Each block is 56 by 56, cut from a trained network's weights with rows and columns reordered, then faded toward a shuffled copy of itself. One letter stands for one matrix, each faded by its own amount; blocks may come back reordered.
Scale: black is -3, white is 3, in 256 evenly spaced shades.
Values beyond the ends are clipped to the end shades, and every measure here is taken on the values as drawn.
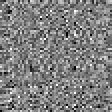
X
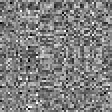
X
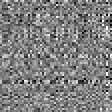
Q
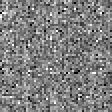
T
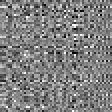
Q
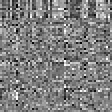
Q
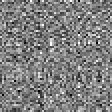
X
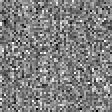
T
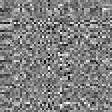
Q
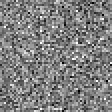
T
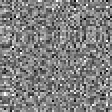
X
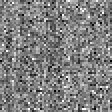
T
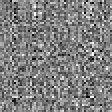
X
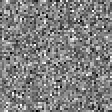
T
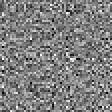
X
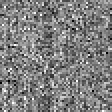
T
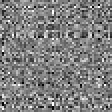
Q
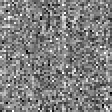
T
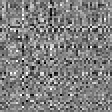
Q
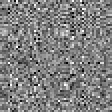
X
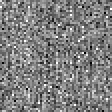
T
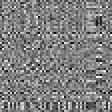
Q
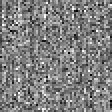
T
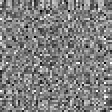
X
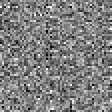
X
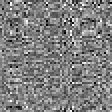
X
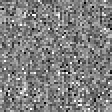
T
